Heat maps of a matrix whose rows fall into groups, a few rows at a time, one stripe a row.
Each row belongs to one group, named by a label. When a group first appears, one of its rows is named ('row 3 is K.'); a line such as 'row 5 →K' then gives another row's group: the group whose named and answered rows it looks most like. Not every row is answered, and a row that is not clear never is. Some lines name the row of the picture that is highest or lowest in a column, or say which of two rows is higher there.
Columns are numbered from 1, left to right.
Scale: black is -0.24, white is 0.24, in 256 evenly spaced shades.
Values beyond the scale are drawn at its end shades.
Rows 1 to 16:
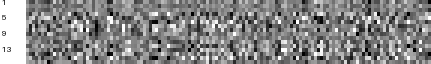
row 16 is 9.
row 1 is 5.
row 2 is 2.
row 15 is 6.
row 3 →5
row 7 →9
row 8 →9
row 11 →2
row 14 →5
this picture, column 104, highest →8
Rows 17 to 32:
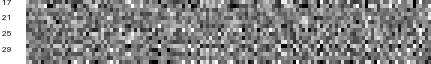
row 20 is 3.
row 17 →2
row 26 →3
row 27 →2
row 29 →6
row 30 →2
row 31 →5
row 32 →6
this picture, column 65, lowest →24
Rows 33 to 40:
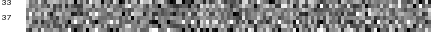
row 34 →2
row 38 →6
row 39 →2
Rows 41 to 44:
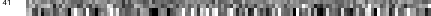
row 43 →6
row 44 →6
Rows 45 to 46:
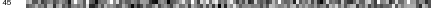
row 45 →6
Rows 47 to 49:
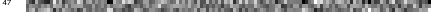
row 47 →5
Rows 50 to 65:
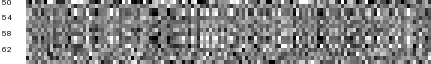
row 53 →6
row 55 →2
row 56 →6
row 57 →9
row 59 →6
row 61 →2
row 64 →3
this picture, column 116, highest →63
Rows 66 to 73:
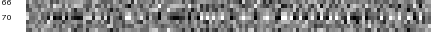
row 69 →2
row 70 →2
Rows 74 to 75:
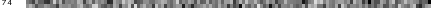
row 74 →5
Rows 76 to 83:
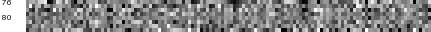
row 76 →9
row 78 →5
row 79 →3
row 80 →5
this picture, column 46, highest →78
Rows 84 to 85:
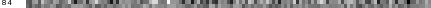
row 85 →9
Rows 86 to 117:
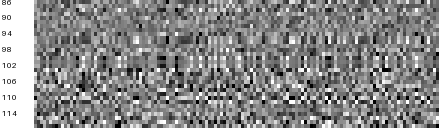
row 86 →2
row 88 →6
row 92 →3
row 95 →2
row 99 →5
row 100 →6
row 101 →6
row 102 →6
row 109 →6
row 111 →2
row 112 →9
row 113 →5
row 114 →9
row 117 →5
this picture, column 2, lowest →114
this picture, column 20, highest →103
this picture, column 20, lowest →107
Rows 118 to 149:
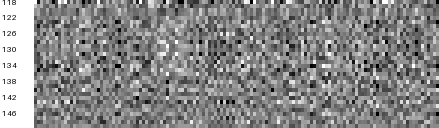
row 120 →6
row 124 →9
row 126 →9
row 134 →5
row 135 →9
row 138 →2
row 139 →5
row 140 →3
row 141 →2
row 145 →9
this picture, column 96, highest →118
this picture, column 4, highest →143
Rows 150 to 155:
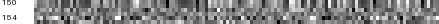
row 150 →2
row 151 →2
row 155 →9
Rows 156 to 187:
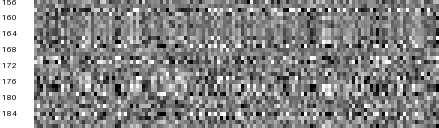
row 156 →3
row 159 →3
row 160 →5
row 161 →3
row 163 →5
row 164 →5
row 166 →5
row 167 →6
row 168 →9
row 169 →2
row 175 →9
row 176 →9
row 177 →5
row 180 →3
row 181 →6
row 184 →6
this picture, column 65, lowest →185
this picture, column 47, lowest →171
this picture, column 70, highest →170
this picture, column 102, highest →158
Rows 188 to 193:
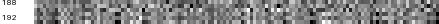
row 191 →5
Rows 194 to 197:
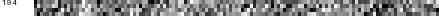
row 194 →3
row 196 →5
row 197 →9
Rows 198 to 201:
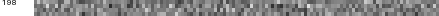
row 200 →9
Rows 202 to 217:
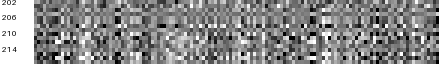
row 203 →3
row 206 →5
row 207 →5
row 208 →6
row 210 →5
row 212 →9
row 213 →3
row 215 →5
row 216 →9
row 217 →5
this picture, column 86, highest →216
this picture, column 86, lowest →211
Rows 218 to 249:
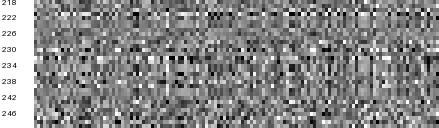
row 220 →2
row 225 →2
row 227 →6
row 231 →9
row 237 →9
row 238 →6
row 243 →2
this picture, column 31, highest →238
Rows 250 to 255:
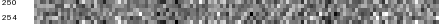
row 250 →6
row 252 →2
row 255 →6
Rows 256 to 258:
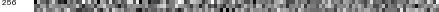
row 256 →3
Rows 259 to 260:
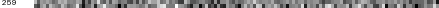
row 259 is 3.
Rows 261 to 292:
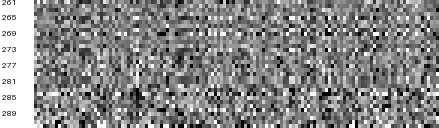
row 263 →5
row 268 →2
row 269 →6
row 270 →5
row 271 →2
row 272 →9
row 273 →2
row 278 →5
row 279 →3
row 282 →3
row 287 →3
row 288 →6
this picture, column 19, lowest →284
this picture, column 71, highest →272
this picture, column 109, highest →284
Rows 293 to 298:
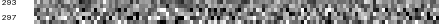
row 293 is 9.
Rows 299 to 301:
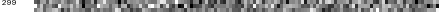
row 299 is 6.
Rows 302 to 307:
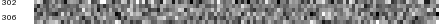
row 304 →3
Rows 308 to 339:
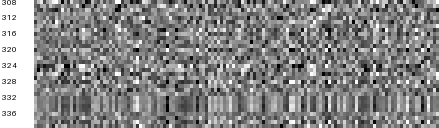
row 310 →5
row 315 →6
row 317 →6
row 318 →3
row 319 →2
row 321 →6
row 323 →2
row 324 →9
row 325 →9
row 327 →3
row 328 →2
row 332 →2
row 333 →2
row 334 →2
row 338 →2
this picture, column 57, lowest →310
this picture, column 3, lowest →310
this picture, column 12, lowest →324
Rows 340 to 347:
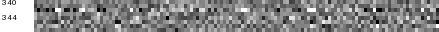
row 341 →3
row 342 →9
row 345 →5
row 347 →6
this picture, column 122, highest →344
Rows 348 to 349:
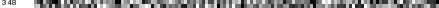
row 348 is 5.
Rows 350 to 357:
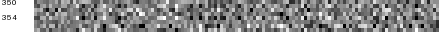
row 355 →5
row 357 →6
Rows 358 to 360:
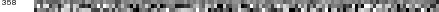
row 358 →5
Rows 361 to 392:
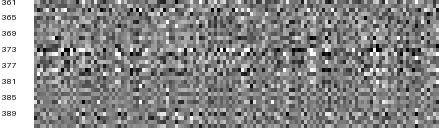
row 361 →6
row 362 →3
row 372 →5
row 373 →9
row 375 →6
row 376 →9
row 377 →9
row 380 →9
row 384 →2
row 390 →3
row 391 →6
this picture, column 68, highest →363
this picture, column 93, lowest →370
